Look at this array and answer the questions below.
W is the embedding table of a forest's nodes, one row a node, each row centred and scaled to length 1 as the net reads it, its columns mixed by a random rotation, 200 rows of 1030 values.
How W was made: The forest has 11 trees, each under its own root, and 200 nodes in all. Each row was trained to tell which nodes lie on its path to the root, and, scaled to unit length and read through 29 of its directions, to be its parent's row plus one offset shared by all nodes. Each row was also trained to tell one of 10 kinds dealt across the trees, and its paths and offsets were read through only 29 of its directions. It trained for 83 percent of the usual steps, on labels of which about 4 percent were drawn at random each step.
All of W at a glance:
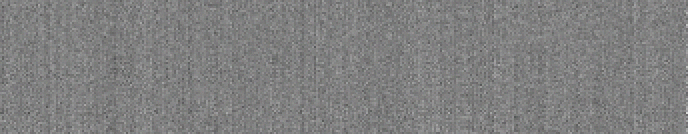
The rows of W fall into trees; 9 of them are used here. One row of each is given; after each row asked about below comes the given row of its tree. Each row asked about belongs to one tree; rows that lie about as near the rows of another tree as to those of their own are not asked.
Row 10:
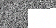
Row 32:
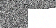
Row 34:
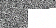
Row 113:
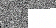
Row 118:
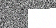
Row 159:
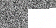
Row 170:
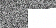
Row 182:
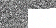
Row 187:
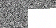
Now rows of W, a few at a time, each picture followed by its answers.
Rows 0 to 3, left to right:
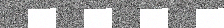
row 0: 32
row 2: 159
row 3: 118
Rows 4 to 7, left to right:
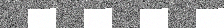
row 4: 10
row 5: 159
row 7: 118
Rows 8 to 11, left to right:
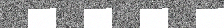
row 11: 187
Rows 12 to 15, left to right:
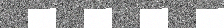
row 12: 170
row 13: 34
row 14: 159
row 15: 170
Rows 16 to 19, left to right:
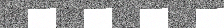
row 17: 187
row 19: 34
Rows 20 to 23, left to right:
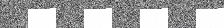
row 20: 118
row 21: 159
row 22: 159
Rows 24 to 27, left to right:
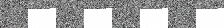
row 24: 159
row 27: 159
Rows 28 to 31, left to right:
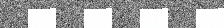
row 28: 10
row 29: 159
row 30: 10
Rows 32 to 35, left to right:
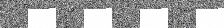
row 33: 10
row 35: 10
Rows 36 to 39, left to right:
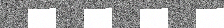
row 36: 159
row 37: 34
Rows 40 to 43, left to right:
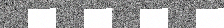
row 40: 10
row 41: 118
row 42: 187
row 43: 113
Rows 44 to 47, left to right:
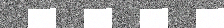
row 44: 34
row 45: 170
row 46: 187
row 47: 34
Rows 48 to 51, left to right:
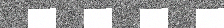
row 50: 32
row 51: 170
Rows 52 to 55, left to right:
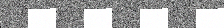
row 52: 113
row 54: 182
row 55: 159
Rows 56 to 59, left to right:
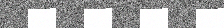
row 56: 118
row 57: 32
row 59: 113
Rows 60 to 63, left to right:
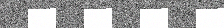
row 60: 182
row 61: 159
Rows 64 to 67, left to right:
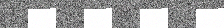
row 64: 170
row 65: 170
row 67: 118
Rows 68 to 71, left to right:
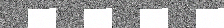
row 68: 34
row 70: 187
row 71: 10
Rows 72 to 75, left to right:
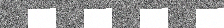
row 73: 10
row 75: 170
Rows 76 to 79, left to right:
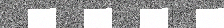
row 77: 170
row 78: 34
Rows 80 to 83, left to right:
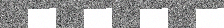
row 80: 159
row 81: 187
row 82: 118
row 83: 32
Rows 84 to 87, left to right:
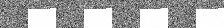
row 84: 32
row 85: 34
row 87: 32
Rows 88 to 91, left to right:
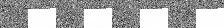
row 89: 187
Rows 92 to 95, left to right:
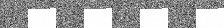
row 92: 118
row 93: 32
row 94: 159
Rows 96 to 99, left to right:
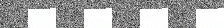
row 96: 10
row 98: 187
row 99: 170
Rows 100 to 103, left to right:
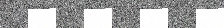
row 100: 10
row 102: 187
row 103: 34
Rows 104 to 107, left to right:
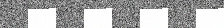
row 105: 187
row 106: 118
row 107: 113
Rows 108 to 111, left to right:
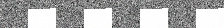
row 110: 32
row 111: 182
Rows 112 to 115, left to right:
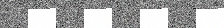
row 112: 113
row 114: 159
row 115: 159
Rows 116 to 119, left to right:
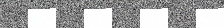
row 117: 187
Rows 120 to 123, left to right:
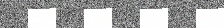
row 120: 170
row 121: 187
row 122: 187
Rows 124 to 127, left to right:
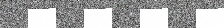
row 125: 34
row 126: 159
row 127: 170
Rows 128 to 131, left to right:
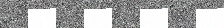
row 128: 182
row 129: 118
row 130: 159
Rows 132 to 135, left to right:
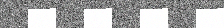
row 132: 113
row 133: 187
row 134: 118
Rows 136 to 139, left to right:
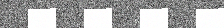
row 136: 170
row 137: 118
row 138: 118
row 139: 118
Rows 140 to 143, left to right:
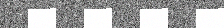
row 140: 10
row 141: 34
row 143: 113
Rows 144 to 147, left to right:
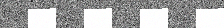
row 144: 187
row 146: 170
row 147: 32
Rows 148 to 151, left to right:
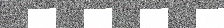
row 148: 118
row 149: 187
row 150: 187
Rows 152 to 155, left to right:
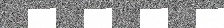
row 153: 118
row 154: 187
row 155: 113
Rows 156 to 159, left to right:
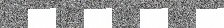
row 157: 187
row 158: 32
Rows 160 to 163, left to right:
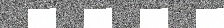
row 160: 159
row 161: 34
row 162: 170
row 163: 187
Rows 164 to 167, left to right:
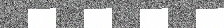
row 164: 10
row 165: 187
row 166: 159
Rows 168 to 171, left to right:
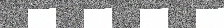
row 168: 159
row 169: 187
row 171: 170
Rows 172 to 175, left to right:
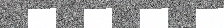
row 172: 118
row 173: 159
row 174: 187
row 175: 187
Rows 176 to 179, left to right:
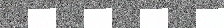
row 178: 118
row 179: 10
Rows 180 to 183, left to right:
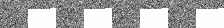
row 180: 10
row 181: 187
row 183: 118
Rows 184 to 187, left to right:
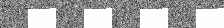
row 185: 34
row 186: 118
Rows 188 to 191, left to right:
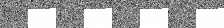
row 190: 113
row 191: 118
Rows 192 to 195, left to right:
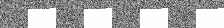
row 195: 187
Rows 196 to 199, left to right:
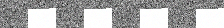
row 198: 32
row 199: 113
